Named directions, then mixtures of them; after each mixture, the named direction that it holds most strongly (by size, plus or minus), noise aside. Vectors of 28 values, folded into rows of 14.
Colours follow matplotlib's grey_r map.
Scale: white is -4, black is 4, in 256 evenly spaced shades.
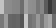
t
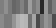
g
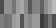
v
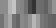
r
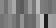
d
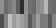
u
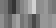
r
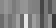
t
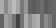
r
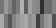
g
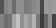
v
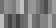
u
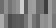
u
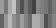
r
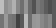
t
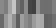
r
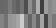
g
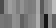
v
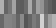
v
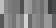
t
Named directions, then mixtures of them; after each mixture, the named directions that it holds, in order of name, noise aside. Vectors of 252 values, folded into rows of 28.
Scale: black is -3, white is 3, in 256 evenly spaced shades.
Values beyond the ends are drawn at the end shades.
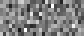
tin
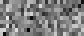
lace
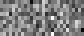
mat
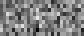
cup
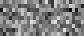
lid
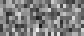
cup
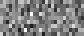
tin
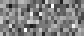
tin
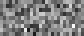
cup, tin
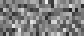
lid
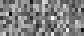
mat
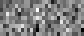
cup, mat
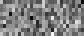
lace, mat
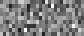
tin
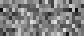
lid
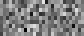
cup, tin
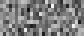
tin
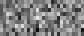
cup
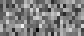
cup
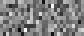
mat, tin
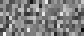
lace, mat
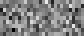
cup, lid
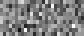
tin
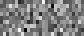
mat, tin
